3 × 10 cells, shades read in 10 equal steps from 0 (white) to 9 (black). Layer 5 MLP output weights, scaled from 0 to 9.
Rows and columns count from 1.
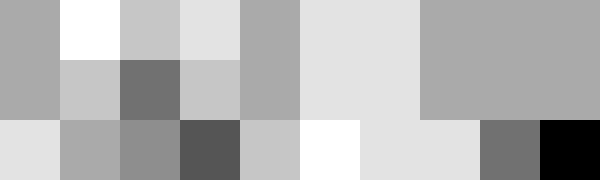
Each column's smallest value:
1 0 2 1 2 0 1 1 3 3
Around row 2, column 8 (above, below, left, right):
3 1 1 3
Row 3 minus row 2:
-2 1 -1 4 -1 -1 0 -2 2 6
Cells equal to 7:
0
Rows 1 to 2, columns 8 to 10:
3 3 3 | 3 3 3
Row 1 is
3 0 2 1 3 1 1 3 3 3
